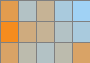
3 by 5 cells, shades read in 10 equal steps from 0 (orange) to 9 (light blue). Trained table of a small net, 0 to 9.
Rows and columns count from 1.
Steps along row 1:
up down up up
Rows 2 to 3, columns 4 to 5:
7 8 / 6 3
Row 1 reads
2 7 5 8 9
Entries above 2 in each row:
4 4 5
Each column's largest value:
3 7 7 8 9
